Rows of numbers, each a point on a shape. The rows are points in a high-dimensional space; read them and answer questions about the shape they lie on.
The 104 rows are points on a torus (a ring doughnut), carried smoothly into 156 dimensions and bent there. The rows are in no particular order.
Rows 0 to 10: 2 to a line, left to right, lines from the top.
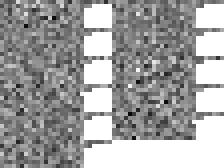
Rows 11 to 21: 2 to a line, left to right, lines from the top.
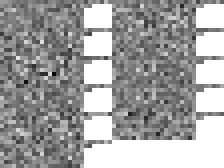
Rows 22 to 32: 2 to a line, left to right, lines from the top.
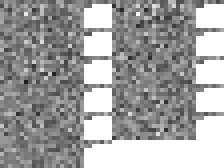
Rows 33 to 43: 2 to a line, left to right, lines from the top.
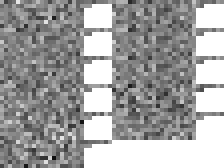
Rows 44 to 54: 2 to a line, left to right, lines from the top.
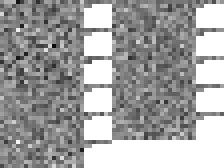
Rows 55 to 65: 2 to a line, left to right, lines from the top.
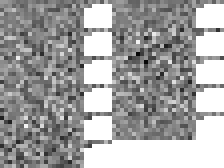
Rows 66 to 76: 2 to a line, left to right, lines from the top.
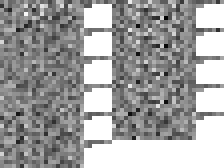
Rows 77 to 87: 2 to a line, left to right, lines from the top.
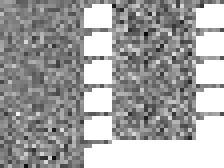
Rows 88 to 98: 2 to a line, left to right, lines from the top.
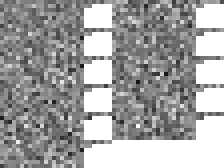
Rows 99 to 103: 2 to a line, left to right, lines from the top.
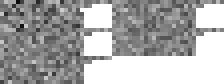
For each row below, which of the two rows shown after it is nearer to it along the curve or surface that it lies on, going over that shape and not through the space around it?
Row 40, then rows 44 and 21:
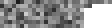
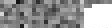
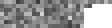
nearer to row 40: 44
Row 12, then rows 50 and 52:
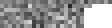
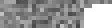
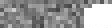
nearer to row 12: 50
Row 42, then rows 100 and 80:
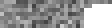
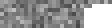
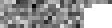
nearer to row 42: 80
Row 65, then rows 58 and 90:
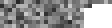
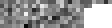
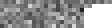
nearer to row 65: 58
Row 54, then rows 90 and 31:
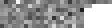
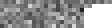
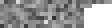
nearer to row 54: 90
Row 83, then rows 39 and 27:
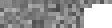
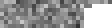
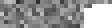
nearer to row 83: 39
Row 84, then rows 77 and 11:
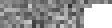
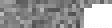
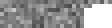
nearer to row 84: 77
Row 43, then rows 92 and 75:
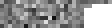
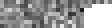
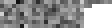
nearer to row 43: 92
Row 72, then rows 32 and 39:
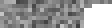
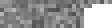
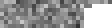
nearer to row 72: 32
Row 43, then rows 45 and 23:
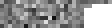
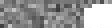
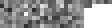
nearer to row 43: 45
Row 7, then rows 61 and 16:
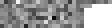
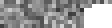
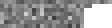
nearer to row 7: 61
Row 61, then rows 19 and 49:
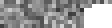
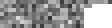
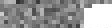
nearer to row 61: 19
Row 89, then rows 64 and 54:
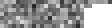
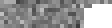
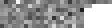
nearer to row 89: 64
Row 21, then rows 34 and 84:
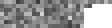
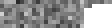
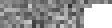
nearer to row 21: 34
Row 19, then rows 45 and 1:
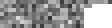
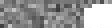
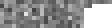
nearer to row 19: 45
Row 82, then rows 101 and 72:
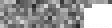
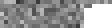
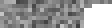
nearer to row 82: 101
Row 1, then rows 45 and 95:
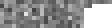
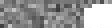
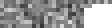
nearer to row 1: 45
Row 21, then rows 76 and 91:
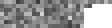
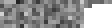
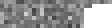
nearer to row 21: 91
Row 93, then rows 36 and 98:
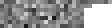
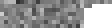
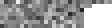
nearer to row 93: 98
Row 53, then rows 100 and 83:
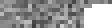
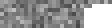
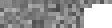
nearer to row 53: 83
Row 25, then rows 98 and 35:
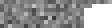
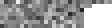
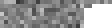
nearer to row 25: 98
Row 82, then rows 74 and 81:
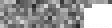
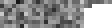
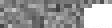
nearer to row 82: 81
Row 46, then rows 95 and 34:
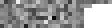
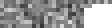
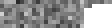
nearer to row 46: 95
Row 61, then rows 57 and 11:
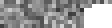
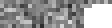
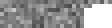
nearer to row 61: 57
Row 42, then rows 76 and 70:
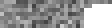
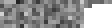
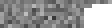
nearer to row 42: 76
